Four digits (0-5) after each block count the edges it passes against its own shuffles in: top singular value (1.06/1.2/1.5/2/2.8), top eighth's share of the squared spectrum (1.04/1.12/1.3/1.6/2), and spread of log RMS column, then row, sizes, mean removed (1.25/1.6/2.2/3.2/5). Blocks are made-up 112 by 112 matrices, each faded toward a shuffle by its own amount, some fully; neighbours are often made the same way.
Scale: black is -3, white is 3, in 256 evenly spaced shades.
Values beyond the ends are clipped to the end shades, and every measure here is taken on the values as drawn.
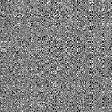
4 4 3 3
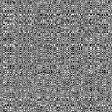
5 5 4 4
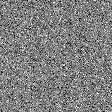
0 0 0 0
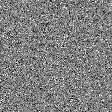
2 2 0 0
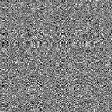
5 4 3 3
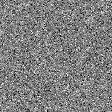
3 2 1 0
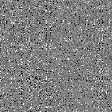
4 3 2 1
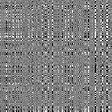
5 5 4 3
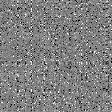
4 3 2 1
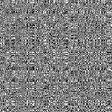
5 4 3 3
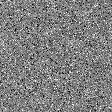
1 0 0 0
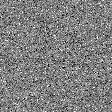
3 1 0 0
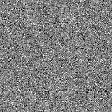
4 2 1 1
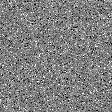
1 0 0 0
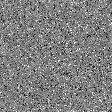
2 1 0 0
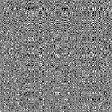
5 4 3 3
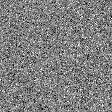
0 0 0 0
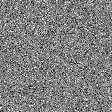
0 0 0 0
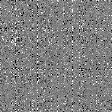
2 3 3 3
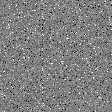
1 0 1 0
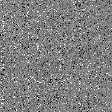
1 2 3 2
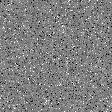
0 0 0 0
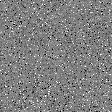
0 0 1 0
